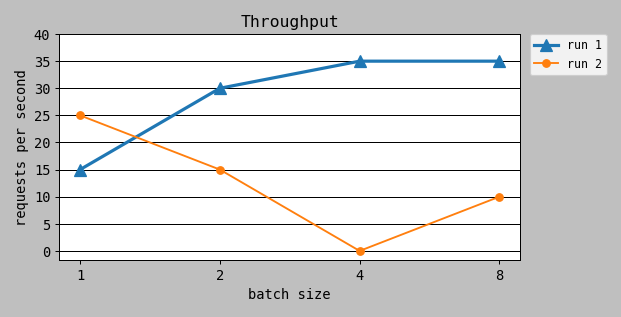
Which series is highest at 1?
run 2
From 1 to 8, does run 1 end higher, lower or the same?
higher
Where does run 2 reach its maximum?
1
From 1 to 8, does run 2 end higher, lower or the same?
lower
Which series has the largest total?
run 1
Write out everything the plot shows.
Title: Throughput
x-axis: batch size, ticks 1 2 4 8
y-axis: requests per second, ticks 0 5 10 15 20 25 30 35 40
Legend: run 1, run 2
Values:
run 1: 15 30 35 35
run 2: 25 15 0 10
